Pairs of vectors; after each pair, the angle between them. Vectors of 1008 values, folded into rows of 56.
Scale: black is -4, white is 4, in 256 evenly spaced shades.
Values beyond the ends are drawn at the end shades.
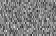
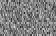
nearly parallel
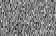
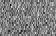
partly aligned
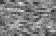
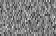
orthogonal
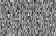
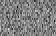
partly aligned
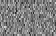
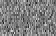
orthogonal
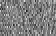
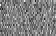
nearly parallel
